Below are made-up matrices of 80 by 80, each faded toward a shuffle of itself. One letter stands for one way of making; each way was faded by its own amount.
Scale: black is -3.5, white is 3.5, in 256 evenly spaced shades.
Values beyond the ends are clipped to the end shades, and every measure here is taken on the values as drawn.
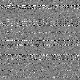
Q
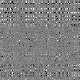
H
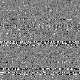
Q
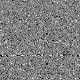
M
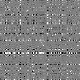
H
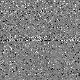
M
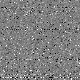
M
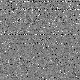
M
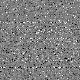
M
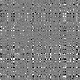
H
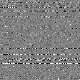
Q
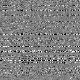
Q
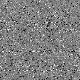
M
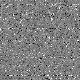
M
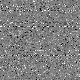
M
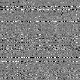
Q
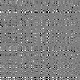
H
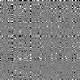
H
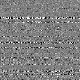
Q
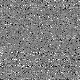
M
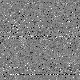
M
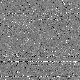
M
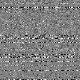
Q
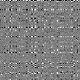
H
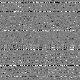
Q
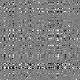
H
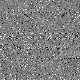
M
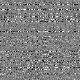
Q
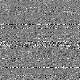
Q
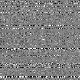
Q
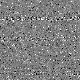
M
